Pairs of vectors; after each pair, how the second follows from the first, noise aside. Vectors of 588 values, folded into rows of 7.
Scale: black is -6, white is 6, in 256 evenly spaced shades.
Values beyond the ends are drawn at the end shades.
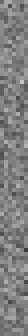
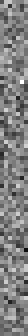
scaled up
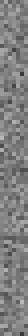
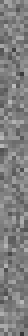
sign-scrambled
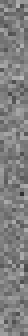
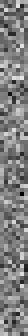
scaled up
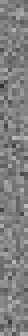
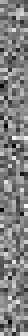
scaled up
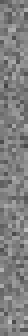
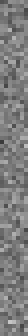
sign-scrambled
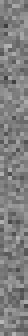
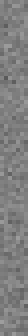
shrunk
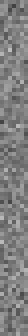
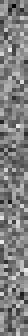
scaled up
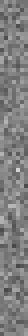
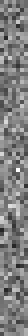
scaled up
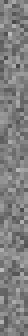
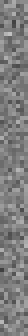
sign-scrambled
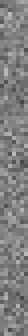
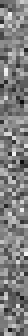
scaled up
